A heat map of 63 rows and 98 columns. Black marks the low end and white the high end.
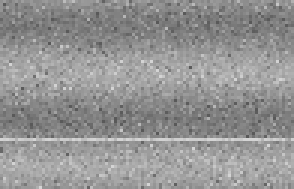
Row 47 stands out from the rest. Overall the values sit about 60% of the way up the scale. Horizontal stripes repeat 2 times down the table.
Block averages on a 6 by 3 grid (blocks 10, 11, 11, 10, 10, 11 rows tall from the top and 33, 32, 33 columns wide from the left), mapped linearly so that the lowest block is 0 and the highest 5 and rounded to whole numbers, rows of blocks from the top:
0 0 0
2 2 2
5 5 5
0 0 0
3 3 3
5 5 5
